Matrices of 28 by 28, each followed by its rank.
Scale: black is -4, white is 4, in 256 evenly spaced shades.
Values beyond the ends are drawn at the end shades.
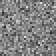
full rank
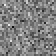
full rank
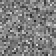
full rank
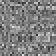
five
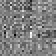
five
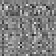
five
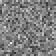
full rank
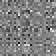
five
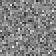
full rank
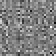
five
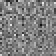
five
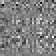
five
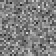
full rank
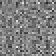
five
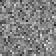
full rank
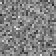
full rank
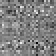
five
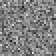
full rank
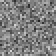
full rank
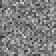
full rank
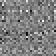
five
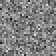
full rank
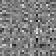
five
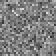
full rank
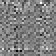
five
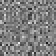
five
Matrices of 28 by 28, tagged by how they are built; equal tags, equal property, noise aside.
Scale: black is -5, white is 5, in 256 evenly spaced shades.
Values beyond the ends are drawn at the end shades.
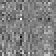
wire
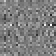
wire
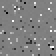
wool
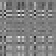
wire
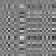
wire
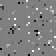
wool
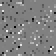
wool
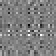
wire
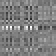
wire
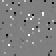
wool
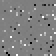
wool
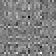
wire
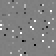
wool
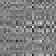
wire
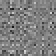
wire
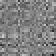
wire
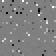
wool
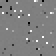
wool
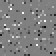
wool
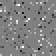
wool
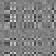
wire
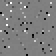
wool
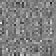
wire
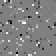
wool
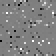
wool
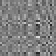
wire
